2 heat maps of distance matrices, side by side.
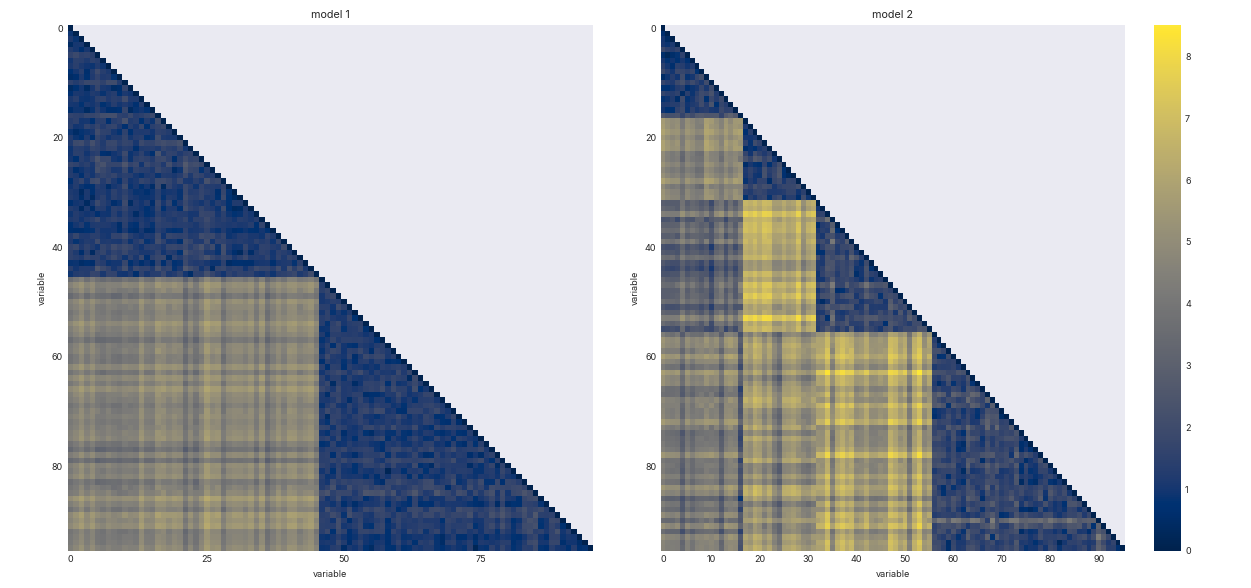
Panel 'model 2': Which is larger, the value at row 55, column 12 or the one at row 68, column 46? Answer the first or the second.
the second
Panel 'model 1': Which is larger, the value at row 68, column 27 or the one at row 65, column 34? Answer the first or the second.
the first
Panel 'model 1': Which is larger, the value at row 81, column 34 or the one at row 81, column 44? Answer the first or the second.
the second
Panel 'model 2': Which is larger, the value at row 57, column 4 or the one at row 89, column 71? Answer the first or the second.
the first
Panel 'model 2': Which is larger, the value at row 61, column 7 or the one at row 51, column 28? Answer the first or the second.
the second
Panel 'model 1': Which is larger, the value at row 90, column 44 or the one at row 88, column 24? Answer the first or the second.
the first
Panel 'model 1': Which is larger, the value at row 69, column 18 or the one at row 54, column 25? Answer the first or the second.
the second
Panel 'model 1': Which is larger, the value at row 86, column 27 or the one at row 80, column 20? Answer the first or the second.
the first
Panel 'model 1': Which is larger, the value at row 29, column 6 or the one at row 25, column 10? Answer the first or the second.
the second
